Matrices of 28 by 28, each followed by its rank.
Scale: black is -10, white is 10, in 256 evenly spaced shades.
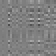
two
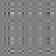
one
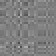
two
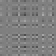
one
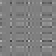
one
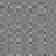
two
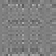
two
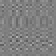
two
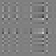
one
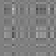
one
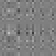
two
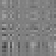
two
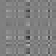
one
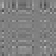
two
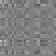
two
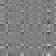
two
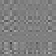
two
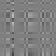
one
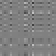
one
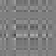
one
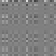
one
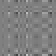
one
